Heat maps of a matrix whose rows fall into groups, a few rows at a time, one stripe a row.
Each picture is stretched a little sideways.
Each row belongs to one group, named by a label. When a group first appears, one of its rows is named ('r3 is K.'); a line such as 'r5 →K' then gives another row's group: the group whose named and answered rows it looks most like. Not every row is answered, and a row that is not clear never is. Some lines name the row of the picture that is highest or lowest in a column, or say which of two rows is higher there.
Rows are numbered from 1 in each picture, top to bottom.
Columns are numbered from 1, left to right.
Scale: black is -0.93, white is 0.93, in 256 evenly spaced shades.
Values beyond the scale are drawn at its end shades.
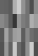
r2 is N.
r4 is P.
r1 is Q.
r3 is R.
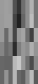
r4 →N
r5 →Q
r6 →P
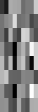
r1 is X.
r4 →N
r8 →N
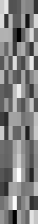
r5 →P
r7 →Q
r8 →P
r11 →Q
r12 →Q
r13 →Q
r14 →X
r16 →N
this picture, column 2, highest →1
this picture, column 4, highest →15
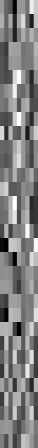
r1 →N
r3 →N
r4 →X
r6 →Q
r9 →Q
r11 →Q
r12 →Q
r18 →X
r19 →N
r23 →X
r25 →R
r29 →R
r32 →N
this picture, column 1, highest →10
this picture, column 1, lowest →18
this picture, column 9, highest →18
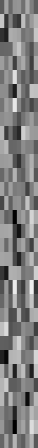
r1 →R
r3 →X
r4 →Q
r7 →N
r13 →P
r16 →N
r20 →X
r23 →N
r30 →N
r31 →N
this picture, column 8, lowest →27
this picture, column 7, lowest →29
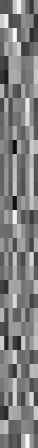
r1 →Q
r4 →R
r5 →X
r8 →R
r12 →P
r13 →P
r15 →N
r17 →Q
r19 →P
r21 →X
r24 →X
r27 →N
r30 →X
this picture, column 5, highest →1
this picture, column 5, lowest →25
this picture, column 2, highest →2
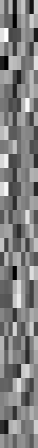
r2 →N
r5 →X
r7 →N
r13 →N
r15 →N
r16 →R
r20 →N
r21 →Q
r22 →Q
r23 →N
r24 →P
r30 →N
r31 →X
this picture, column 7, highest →8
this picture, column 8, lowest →1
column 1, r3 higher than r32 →Yes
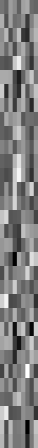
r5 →Q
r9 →R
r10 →Q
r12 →Q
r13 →Q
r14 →P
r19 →N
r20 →R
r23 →P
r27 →R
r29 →Q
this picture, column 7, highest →27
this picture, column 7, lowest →31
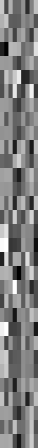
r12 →Q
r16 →P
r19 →R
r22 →R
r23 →N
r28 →N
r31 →P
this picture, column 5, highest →6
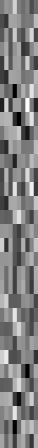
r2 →X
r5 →R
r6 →X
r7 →N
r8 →R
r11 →X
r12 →N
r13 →R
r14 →P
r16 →Q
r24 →Q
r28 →Q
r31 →N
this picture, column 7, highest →8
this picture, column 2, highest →26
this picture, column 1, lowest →8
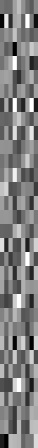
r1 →Q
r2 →R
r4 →N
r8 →P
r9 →Q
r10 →P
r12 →R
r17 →Q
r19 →R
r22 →Q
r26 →P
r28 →Q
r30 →N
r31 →N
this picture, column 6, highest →25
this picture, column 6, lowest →8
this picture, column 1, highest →18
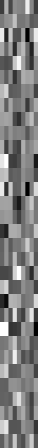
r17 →X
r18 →R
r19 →P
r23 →P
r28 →X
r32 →P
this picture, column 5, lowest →15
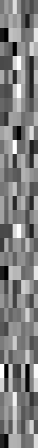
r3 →X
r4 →N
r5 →Q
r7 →Q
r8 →Q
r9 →X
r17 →Q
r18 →R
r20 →X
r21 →N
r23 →R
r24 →X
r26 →R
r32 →X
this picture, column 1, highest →27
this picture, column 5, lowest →10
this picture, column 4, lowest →4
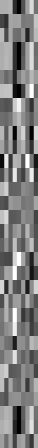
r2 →X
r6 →N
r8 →Q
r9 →Q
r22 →R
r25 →N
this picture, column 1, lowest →12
